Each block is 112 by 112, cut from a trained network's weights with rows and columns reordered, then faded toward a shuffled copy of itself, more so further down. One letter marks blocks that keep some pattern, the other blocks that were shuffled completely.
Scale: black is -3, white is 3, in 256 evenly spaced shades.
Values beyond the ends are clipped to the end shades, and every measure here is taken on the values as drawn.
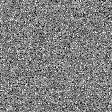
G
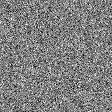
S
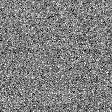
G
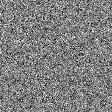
S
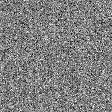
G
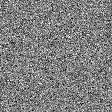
S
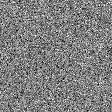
S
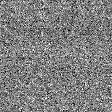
G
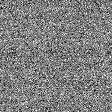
G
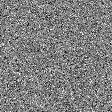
S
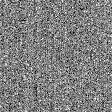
G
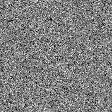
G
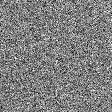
S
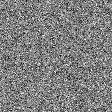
S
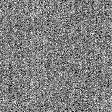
G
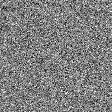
G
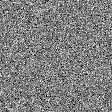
S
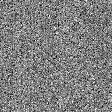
G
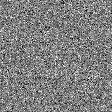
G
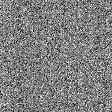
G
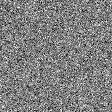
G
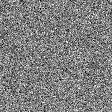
S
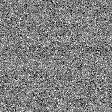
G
